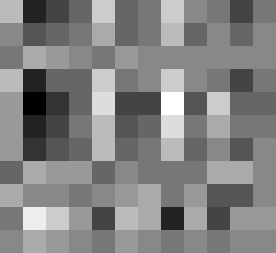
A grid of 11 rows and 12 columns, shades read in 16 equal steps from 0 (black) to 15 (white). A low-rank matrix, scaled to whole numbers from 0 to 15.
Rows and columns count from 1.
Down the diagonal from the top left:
11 5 9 6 13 5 7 7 9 4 8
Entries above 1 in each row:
12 12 12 12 11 12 12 12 12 12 12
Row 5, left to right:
9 0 3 6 13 4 4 15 5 12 6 6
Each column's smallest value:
6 0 3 6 4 4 4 2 5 4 4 6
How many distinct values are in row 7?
7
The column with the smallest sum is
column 2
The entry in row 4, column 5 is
12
